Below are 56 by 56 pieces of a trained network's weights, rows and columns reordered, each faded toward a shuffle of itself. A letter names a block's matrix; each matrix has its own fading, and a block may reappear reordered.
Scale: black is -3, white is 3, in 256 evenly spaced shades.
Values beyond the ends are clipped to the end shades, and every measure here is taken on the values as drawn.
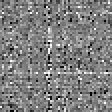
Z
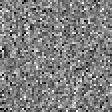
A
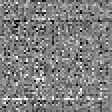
Z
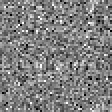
A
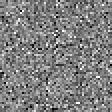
A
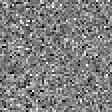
A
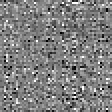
Z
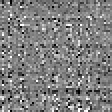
Z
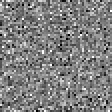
A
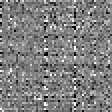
Z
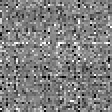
Z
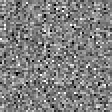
A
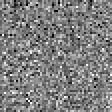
A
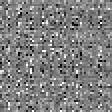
Z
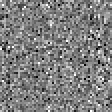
A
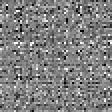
Z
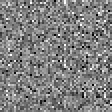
A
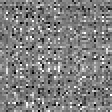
Z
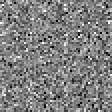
A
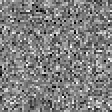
A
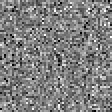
A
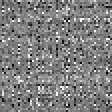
Z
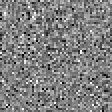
A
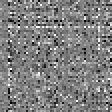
Z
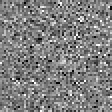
A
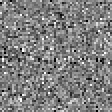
A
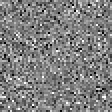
A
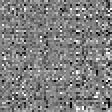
Z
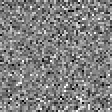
A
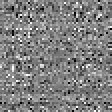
Z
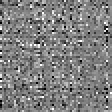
Z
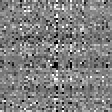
Z
